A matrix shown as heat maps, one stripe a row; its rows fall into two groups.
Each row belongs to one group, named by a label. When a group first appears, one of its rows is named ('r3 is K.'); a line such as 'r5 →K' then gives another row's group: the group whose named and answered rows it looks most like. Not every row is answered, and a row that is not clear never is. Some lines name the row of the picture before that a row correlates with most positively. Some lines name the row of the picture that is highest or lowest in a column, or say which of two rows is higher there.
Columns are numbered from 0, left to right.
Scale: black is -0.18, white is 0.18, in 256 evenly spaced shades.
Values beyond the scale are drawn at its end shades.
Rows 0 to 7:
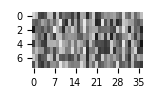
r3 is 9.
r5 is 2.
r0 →9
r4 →2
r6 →9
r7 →2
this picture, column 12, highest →1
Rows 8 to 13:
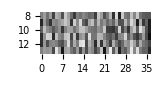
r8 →9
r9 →2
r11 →2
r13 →9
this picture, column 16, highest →11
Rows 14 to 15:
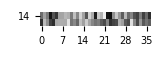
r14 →2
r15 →2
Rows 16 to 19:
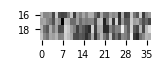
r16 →9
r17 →9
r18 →9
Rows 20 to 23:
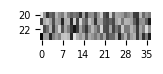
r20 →9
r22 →9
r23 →2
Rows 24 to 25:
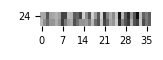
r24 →9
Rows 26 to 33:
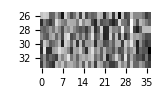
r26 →9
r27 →2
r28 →9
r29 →9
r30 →2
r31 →2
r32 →2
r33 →2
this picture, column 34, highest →28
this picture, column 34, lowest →32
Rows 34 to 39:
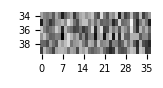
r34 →9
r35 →2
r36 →9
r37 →9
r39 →2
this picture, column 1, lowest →38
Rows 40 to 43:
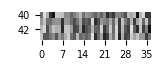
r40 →2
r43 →9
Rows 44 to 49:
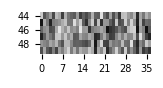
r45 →2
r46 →2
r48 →9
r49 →2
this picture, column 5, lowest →49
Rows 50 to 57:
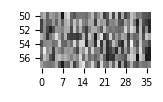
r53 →9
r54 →2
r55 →2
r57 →9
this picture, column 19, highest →54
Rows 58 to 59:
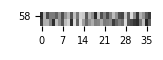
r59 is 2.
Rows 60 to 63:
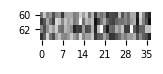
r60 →2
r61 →2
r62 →9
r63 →2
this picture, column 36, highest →62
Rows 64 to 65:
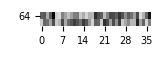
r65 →9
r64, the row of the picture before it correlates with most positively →61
